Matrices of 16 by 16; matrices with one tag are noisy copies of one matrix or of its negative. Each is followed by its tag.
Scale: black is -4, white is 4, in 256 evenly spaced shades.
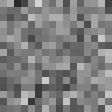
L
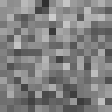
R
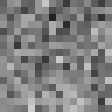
R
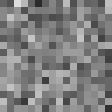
L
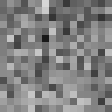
R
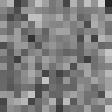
L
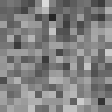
R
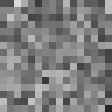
L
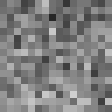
R
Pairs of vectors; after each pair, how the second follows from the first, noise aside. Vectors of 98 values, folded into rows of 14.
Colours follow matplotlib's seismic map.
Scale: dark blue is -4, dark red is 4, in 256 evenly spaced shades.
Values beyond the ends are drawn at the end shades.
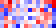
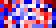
scaled up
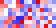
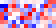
wrapped around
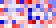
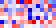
copied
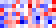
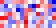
reversed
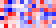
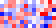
reversed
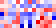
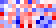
negated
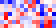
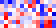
copied
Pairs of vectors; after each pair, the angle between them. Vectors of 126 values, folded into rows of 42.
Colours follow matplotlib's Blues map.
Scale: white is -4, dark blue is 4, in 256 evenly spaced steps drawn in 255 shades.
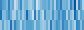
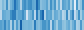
nearly opposite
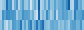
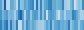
partly opposed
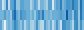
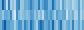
nearly opposite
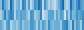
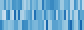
partly opposed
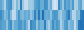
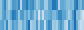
nearly opposite
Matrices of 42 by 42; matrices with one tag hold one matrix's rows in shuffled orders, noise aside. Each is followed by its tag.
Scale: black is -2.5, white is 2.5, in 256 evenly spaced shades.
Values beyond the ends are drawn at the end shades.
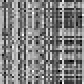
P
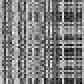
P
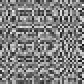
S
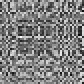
S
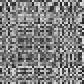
S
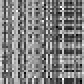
P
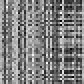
P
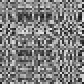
S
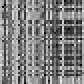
P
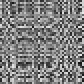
S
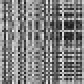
P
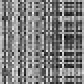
P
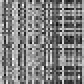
P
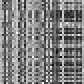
P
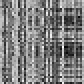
P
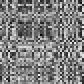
S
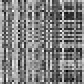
P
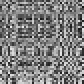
S
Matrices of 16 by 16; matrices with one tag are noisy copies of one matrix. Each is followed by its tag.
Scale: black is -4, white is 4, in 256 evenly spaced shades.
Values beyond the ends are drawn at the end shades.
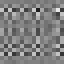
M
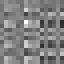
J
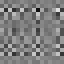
M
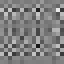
M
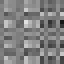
J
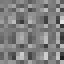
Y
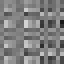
J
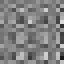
Y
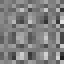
Y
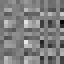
J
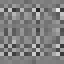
M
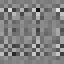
M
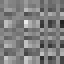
J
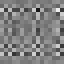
M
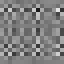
M
